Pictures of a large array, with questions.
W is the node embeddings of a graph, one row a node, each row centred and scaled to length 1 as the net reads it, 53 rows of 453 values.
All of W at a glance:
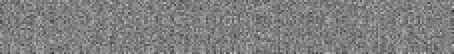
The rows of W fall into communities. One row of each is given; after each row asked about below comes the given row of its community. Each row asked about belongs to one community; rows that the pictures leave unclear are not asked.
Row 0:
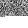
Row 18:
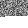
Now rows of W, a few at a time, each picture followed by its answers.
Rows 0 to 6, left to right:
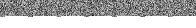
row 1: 18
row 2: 0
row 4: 0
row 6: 18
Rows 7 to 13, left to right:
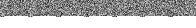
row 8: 18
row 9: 0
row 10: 18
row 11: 0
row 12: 0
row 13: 0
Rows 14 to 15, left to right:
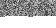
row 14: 0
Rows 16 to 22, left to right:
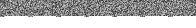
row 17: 0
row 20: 0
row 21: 0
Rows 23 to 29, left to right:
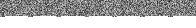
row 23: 0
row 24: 18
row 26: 0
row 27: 18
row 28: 18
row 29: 0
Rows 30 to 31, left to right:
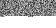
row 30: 0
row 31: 18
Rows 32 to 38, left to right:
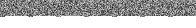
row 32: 0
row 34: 0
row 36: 18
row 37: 18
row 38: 18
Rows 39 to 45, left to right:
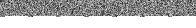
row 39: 0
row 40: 18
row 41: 0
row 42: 18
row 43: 18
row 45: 18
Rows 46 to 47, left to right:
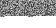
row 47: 18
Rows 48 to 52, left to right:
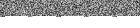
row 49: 18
